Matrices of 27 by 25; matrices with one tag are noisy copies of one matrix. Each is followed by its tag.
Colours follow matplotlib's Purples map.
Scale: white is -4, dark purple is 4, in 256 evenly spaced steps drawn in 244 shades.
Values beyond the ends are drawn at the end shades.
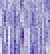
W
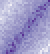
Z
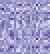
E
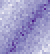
Z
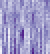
W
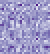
E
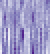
W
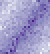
Z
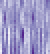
W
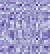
E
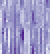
W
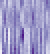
W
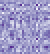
E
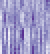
W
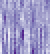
W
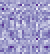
E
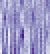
W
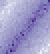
Z
